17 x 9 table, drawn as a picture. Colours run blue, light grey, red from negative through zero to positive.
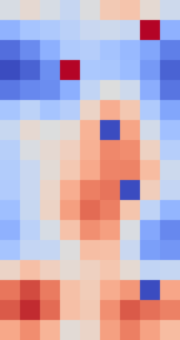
Average level on the scale: 50%. Ninth with the lowest average: top left. Lone odd cells: 5, 2 higher and 3 lower than their neighbours.
